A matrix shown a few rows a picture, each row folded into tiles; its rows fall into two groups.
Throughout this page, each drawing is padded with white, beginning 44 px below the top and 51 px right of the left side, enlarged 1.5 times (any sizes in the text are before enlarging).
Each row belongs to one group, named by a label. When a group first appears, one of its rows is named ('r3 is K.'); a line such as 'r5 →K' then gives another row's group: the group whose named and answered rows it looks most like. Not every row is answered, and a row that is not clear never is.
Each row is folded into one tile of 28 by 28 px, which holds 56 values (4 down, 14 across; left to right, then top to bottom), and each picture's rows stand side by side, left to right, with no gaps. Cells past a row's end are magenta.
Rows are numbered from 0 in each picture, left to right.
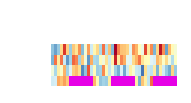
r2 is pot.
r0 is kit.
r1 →pot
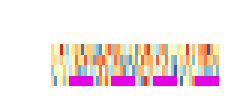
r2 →kit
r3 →pot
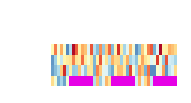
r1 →kit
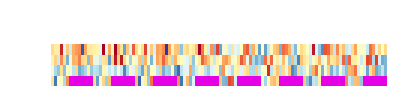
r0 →pot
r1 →pot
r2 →pot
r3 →pot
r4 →kit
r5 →kit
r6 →pot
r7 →kit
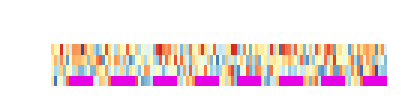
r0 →pot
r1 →kit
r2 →pot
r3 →kit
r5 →pot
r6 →kit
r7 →kit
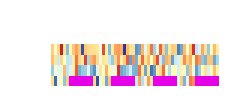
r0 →pot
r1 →pot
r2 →kit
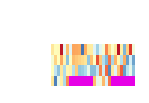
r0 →pot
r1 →kit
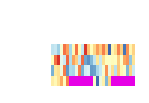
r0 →kit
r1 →pot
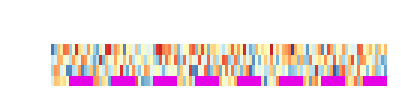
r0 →kit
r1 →kit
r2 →pot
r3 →kit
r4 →kit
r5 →pot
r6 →kit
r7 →kit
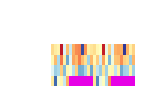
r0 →pot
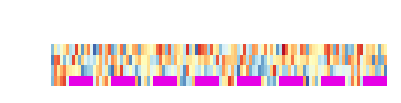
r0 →kit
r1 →kit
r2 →pot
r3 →pot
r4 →kit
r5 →pot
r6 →pot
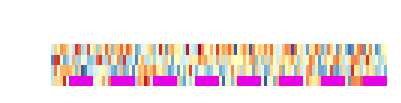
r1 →kit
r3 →pot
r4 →pot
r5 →pot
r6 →kit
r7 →kit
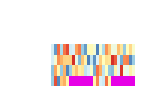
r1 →kit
